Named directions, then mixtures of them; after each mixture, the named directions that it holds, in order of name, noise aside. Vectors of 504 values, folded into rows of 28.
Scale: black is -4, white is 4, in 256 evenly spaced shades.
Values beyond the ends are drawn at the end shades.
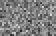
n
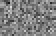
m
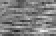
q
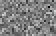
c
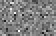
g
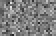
g, m, n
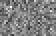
c, m, n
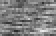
q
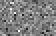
g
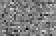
g, n, q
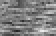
q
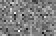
g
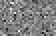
g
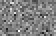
g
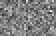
c, m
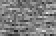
g, q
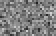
c, g, n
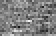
n, q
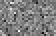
g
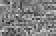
c, m, q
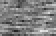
q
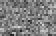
n, q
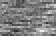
q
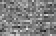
g, n, q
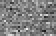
g, n, q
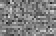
g, m, q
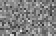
n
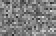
m, q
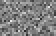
c, g, m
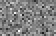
g, n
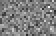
c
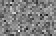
g, n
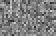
m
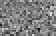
c, n
